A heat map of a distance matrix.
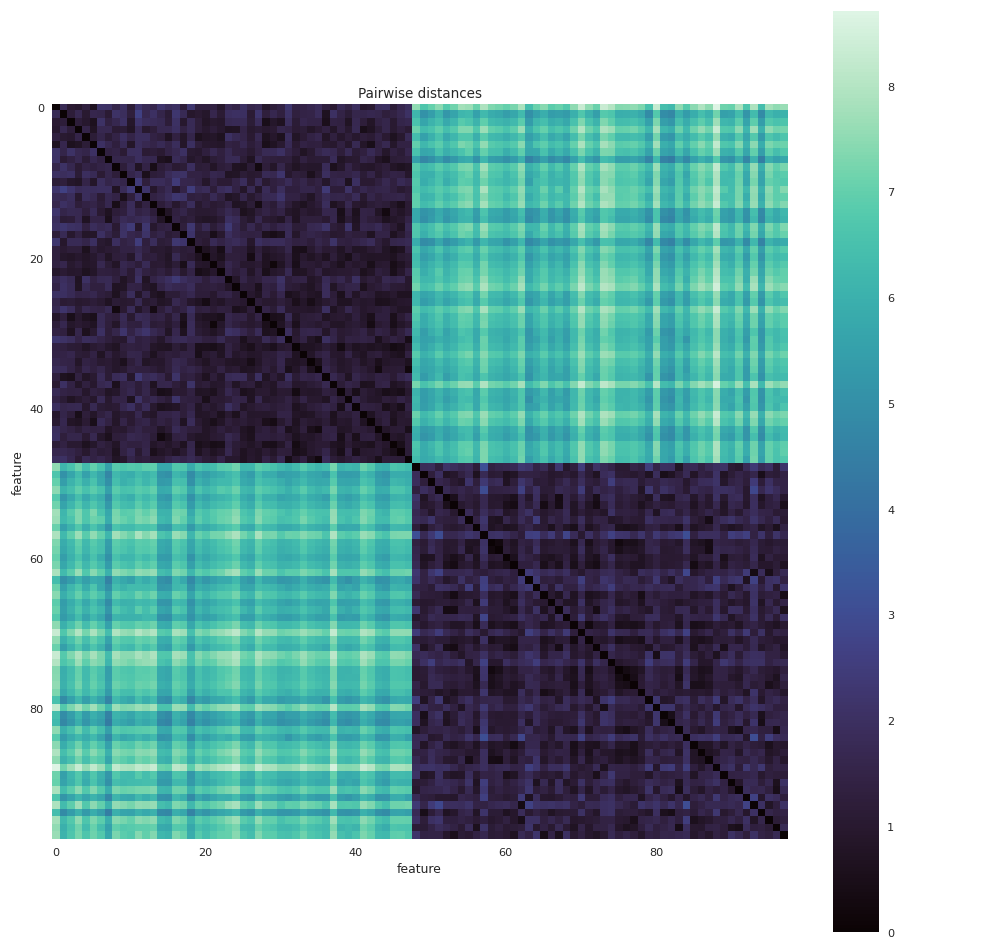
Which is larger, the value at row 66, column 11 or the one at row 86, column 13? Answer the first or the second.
the second
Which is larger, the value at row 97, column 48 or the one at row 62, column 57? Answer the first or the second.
the first
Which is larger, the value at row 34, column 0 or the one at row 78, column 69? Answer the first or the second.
the first
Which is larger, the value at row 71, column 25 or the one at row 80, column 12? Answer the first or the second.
the second
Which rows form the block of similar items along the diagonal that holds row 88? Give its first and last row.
48 to 97
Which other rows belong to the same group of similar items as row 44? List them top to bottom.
0, 1, 2, 3, 4, 5, 6, 7, 8, 9, 10, 11, 12, 13, 14, 15, 16, 17, 18, 19, 20, 21, 22, 23, 24, 25, 26, 27, 28, 29, 30, 31, 32, 33, 34, 35, 36, 37, 38, 39, 40, 41, 42, 43, 45, 46, 47
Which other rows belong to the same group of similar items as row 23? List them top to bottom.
0, 1, 2, 3, 4, 5, 6, 7, 8, 9, 10, 11, 12, 13, 14, 15, 16, 17, 18, 19, 20, 21, 22, 24, 25, 26, 27, 28, 29, 30, 31, 32, 33, 34, 35, 36, 37, 38, 39, 40, 41, 42, 43, 44, 45, 46, 47
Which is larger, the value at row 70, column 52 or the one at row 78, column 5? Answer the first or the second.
the second
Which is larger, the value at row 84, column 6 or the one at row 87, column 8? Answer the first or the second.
the second
